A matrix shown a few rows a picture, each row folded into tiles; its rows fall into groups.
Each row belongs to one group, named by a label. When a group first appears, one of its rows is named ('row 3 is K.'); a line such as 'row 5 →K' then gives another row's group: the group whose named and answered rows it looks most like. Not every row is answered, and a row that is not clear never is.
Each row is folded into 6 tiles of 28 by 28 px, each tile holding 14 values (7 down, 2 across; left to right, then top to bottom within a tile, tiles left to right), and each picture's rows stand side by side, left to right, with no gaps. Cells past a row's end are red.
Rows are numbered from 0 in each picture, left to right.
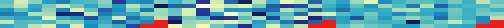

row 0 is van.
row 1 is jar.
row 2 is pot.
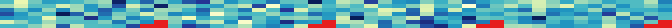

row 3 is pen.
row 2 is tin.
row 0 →van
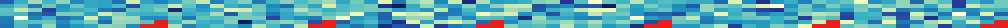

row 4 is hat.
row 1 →pot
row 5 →van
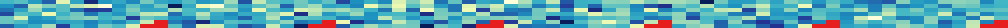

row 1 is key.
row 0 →hat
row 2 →key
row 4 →tin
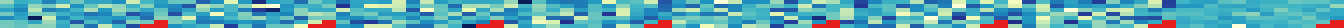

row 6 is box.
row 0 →pen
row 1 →hat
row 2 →key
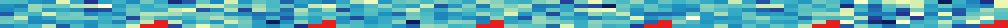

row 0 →hat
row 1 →key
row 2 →pot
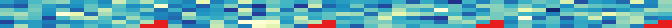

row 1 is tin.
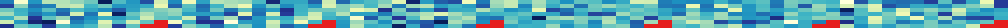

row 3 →pen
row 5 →box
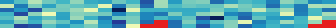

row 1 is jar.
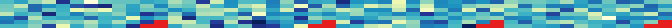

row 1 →tin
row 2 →key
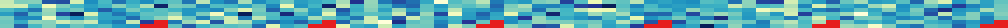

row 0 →van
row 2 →box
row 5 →jar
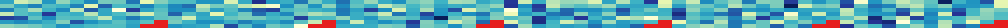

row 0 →pot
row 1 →hat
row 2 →pot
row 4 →van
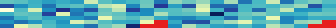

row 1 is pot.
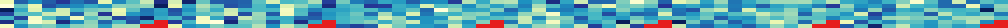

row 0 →box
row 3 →pen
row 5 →key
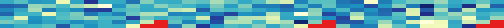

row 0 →hat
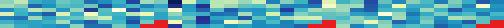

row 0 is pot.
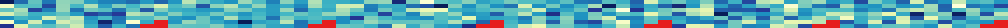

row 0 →key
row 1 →pot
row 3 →pot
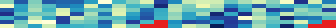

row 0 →box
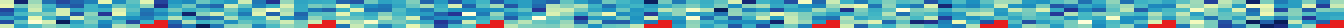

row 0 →box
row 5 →pot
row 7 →tin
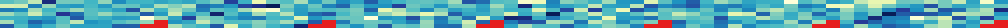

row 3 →pot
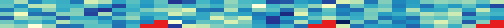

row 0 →jar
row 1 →key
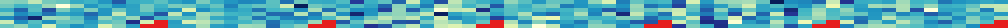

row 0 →pen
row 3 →jar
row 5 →key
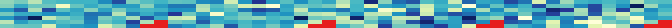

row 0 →pen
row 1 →hat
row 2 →tin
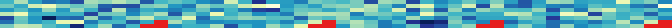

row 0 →jar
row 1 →hat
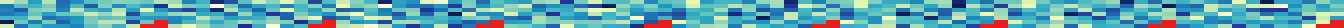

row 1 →jar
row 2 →jar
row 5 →van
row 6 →van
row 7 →hat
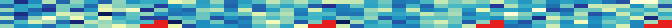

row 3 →pen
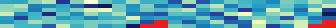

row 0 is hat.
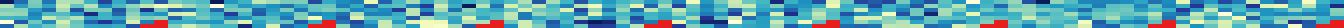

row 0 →key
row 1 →jar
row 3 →tin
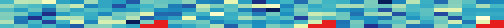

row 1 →hat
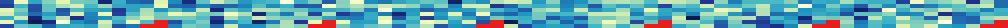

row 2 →van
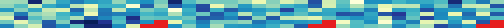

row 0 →tin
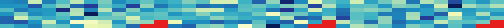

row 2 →van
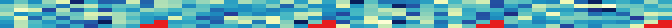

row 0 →tin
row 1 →pen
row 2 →box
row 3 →hat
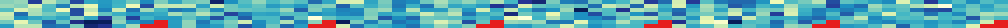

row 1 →jar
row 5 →hat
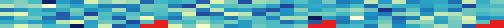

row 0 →jar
